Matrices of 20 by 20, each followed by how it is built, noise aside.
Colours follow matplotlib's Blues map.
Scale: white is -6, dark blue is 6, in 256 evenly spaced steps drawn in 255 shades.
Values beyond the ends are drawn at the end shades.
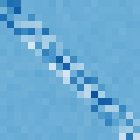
banded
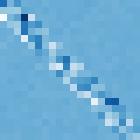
banded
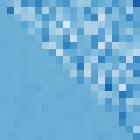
upper triangular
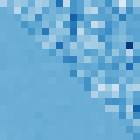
upper triangular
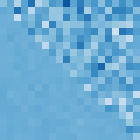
upper triangular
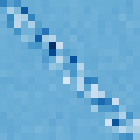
banded
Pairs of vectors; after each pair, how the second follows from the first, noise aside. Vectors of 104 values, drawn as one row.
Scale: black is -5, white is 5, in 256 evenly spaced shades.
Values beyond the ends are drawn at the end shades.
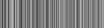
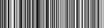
scaled up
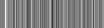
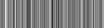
copied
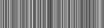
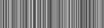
copied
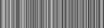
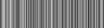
copied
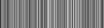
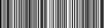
scaled up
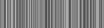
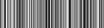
scaled up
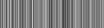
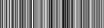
scaled up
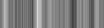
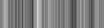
copied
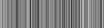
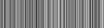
shuffled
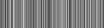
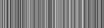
shuffled
